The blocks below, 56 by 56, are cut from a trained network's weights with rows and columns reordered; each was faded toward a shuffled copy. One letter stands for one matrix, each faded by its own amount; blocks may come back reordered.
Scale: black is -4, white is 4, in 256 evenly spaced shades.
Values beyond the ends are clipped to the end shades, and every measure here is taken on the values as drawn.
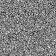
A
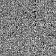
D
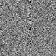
D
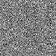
D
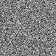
A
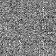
D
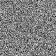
A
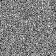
A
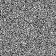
A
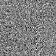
D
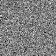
A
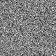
A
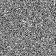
A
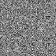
D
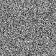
A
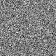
A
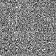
D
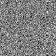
D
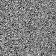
A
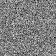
A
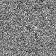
A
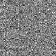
D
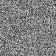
A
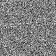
A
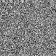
A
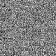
D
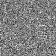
A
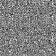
D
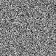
A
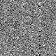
D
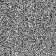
A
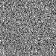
D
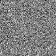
D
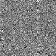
D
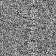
D
